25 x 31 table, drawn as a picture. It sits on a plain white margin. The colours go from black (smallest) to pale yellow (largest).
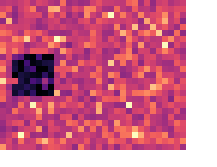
Odd patch: lower, in the middle left. Stripes: none. Ninth with the lowest average: middle left.
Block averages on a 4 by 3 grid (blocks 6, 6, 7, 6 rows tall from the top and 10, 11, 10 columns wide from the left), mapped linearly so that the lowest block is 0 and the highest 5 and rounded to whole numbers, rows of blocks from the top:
445
145
045
455
